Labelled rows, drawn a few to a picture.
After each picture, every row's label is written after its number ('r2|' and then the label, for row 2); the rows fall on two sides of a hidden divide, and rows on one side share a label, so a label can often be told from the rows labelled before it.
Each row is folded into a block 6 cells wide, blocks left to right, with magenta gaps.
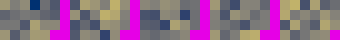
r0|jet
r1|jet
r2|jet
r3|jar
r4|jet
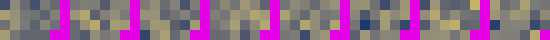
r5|jet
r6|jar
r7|jar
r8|jar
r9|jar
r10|jet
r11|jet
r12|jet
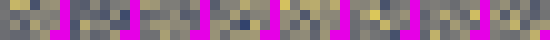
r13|jet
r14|jet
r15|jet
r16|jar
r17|jar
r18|jet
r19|jet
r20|jar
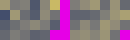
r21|jet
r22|jet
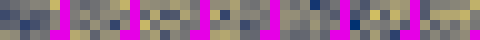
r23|jet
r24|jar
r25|jar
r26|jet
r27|jet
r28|jet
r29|jar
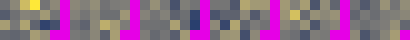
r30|jar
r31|jet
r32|jet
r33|jar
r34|jar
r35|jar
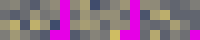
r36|jet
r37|jar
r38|jet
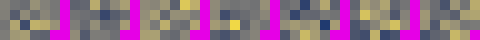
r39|jet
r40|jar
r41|jar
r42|jar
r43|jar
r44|jet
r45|jar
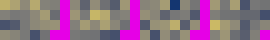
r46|jet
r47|jet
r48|jet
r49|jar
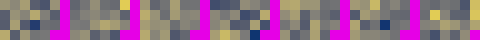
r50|jet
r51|jet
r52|jar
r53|jet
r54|jet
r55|jar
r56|jar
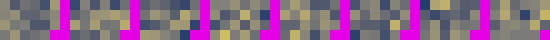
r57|jar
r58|jar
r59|jet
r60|jet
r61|jet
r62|jet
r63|jet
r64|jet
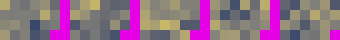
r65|jar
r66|jet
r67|jar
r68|jar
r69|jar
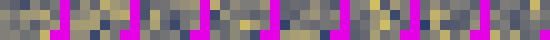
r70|jar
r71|jar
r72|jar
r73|jet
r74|jet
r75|jet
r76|jet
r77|jet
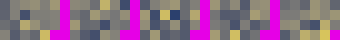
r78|jar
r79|jar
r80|jet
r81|jet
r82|jar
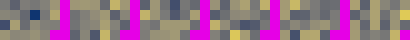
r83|jet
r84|jet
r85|jet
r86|jar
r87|jet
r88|jar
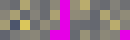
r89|jar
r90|jet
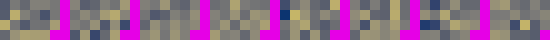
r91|jar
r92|jar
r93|jet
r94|jet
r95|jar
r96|jar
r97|jet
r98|jet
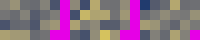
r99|jet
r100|jar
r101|jar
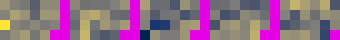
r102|jar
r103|jet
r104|jet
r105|jet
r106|jet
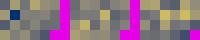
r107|jet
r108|jet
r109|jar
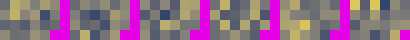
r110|jet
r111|jar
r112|jar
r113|jet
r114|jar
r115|jet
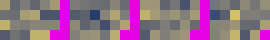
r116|jar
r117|jar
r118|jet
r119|jar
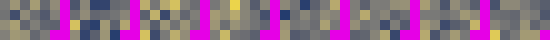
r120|jet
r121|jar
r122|jar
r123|jet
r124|jar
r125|jar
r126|jar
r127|jet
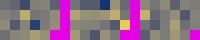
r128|jar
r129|jar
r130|jet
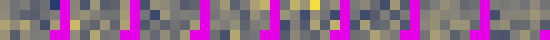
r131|jar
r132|jar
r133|jet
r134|jar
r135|jet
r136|jet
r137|jet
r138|jar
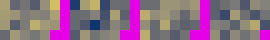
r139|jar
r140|jet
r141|jar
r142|jet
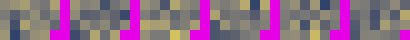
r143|jar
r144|jet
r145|jar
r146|jet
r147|jet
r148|jet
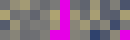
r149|jet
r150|jet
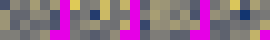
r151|jar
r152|jar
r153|jet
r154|jet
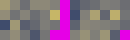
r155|jet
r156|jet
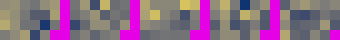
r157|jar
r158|jet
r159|jar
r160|jet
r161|jet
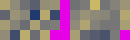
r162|jar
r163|jar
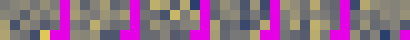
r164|jar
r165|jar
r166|jet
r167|jar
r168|jet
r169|jet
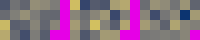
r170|jar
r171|jar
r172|jet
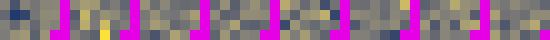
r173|jar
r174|jet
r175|jar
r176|jar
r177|jet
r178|jet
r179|jar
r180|jet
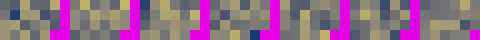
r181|jet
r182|jar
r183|jet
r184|jet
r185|jar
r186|jet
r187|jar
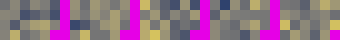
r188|jet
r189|jet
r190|jar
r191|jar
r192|jar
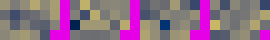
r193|jar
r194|jet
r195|jet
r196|jar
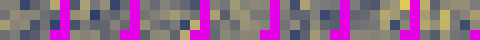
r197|jar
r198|jet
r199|jar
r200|jet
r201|jet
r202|jar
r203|jar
